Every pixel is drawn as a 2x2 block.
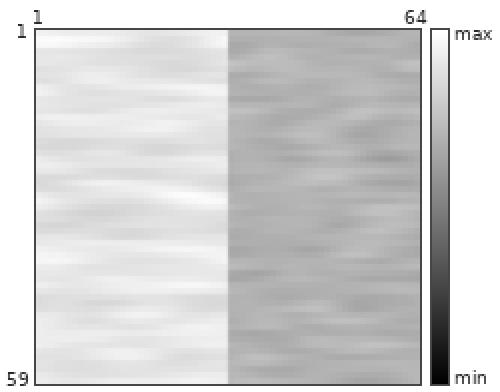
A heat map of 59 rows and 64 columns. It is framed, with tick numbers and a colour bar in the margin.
The table splits into one row of 2 panels. Panel 1,1: very high, streaked across, faint in contrast. Panel 1,2: high, streaked across, faint in contrast.
